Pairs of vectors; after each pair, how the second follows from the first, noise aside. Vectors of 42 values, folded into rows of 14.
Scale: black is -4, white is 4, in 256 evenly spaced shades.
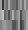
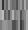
copied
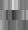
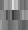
copied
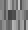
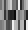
scaled up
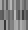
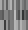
copied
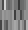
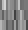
sign-scrambled
